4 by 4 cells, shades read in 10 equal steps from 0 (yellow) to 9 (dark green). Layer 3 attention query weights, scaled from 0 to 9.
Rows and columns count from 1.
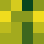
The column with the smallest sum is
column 1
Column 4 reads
4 0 2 4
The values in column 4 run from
0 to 4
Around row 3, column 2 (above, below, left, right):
4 3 2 7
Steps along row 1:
down up down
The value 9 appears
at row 1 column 3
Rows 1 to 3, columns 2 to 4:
1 9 4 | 4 4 0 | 3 7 2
